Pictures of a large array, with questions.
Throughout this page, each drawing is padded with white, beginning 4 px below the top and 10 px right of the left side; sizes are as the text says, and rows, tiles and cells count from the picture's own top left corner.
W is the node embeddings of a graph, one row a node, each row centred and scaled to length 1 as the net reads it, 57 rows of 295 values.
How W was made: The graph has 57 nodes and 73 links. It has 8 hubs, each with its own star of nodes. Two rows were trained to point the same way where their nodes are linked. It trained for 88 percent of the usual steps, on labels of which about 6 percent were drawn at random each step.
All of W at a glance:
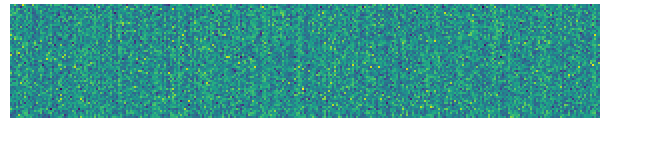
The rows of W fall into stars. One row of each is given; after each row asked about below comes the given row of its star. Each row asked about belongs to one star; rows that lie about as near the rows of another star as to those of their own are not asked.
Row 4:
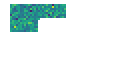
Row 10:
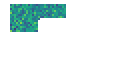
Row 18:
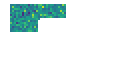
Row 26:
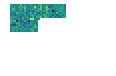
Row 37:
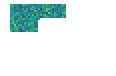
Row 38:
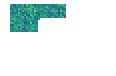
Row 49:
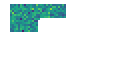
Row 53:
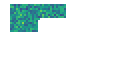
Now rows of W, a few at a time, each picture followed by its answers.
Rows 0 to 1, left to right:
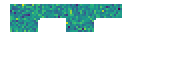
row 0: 37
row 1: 18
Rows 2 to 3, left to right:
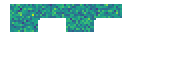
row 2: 49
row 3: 10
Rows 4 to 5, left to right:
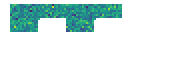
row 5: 4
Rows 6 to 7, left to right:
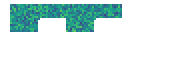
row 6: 26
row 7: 49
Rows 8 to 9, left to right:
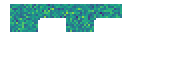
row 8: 4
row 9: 10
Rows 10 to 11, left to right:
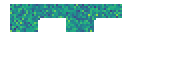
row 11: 4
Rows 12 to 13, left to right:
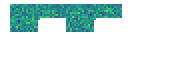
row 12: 49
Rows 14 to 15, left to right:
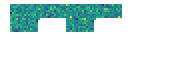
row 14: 49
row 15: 49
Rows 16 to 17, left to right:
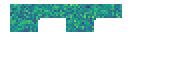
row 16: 4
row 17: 4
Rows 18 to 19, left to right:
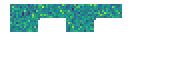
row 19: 18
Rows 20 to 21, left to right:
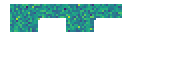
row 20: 37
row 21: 26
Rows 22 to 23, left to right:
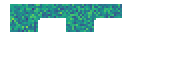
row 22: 37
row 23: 49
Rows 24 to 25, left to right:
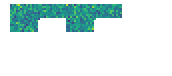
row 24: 26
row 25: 38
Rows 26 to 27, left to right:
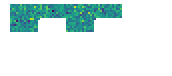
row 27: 53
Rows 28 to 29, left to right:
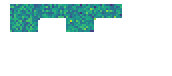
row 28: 10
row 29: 38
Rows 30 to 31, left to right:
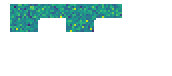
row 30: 26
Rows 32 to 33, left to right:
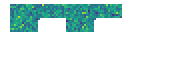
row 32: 10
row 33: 10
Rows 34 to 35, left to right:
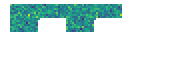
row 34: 49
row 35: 26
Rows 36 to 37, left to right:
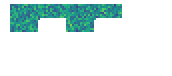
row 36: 18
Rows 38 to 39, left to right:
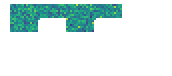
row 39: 4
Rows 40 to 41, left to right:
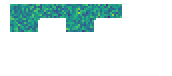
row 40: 37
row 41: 26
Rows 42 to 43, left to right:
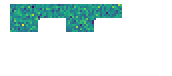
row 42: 53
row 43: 18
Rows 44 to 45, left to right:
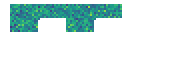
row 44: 4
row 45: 10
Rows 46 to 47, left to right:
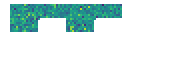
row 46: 49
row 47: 53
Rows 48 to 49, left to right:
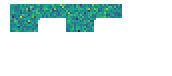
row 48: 37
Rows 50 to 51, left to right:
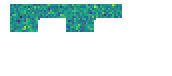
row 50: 18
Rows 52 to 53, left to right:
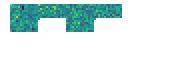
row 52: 4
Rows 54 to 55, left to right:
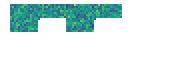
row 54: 53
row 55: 18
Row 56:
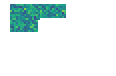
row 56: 38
